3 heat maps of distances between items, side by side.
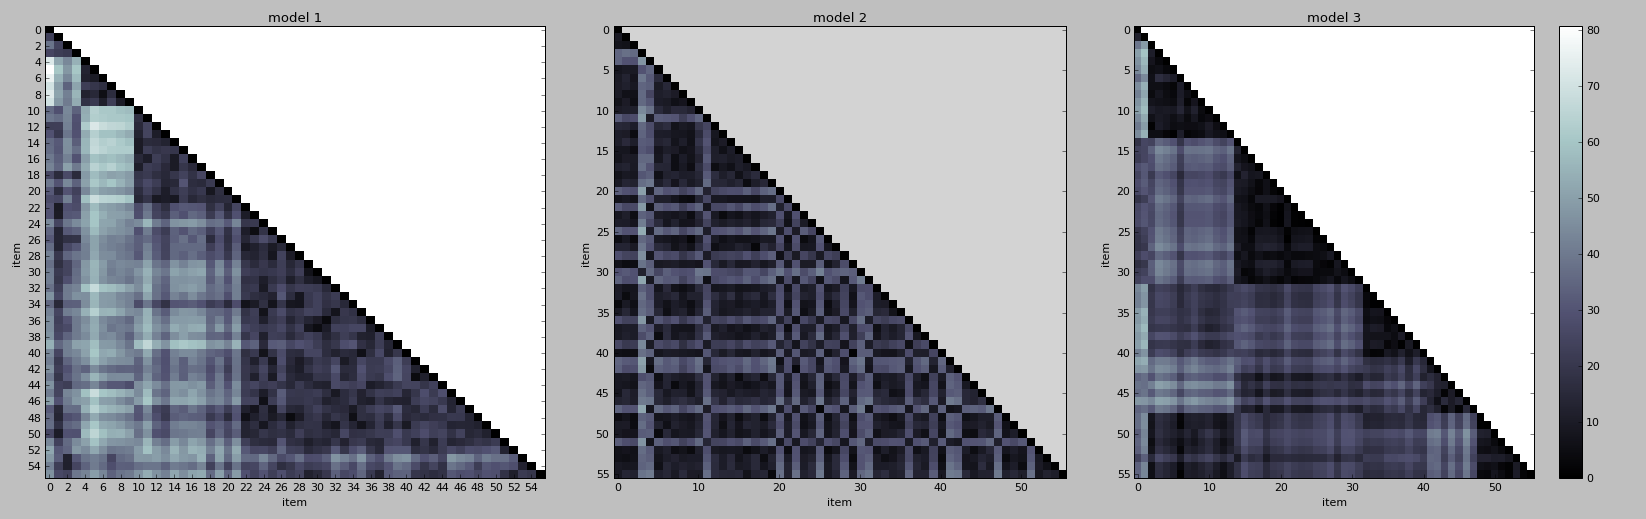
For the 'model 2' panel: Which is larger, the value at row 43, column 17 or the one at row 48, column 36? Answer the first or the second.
the second
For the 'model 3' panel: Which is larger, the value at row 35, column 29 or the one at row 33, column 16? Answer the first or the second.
the first
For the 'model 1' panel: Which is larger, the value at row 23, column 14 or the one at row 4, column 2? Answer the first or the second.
the second
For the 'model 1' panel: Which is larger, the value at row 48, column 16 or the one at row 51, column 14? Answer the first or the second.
the second
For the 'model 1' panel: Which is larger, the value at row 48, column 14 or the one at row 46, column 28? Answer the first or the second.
the first
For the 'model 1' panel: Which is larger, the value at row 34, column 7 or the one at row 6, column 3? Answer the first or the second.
the second
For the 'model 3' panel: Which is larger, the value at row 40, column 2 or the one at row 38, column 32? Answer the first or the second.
the first
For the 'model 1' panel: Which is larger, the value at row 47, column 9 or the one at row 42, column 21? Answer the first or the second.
the first
